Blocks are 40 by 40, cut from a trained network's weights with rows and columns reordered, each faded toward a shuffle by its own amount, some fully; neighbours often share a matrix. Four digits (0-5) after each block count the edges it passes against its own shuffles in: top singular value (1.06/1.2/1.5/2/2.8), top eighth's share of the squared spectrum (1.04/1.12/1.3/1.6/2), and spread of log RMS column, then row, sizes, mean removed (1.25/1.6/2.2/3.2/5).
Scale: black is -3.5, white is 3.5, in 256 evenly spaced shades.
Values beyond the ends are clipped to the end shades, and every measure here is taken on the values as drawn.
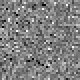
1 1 0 0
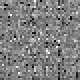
2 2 2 0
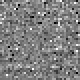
1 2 0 0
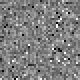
0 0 0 0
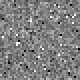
0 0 0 0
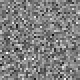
2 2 0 0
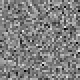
0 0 0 0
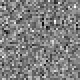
0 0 0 0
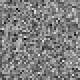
0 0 0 0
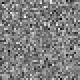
2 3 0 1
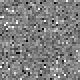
2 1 1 0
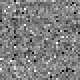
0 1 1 0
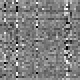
3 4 3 0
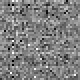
2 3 1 0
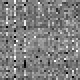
3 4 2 0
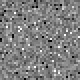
0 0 0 0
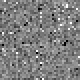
1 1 1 0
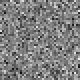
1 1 0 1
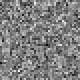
2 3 0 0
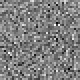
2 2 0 0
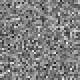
2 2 0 0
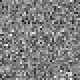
2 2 0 1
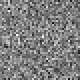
1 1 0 0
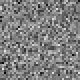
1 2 0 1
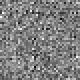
2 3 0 2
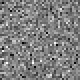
0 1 0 0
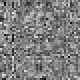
3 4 2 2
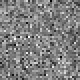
2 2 0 1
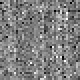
3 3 1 1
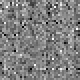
2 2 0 1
